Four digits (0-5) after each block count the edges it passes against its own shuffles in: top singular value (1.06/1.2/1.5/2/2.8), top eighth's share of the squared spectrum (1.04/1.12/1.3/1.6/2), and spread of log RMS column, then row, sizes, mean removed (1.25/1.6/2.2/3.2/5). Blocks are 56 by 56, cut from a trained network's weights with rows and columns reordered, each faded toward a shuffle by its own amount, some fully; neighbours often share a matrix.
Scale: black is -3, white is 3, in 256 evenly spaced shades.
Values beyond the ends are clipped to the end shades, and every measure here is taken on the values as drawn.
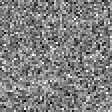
0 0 0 0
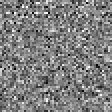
3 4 1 2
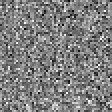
1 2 0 0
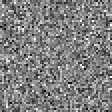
0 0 0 0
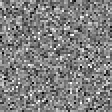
0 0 0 0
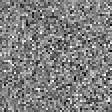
0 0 0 0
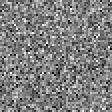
0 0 0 0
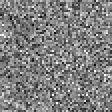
1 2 0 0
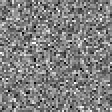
0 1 0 0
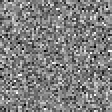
2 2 0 0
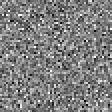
2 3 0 1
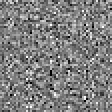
3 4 2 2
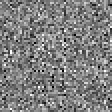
3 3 2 1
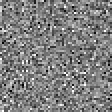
2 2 1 0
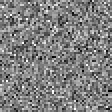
1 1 0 0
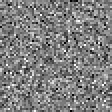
0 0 0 0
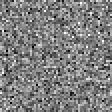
0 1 0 0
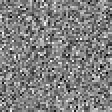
1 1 0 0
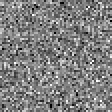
0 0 0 1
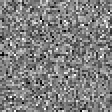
0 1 0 1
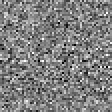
1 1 0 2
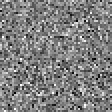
1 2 0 2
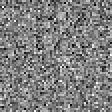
1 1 0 1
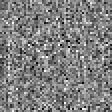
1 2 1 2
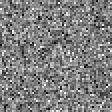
2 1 0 0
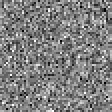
1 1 1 0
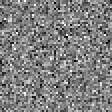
1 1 0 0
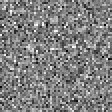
0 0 0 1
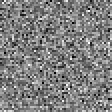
0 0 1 0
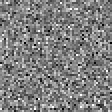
0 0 0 1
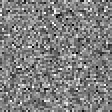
1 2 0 2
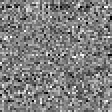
2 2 0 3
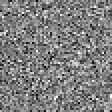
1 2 0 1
